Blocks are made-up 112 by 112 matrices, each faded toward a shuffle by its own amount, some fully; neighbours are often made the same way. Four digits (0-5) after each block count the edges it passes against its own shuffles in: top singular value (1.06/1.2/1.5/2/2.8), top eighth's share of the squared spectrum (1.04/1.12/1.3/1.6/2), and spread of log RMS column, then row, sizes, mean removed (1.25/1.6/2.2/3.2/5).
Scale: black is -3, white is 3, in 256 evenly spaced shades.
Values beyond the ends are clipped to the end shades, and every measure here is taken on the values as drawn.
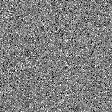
3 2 1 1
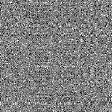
4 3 2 2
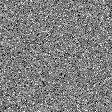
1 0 0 0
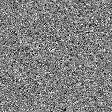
2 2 0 0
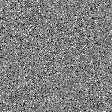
3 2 0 0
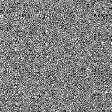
4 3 2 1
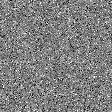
1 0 0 0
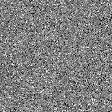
3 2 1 0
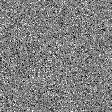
3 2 0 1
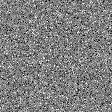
1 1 0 0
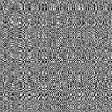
5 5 4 4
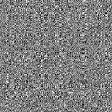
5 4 3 3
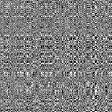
5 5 4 4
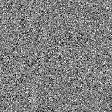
3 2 1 1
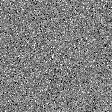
0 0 0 0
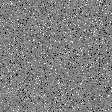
1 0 0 0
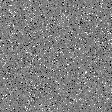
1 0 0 0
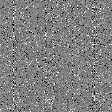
3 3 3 0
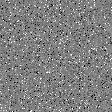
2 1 1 0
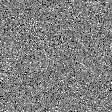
0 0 0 0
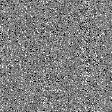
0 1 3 2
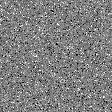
0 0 0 0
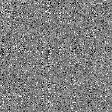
1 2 3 2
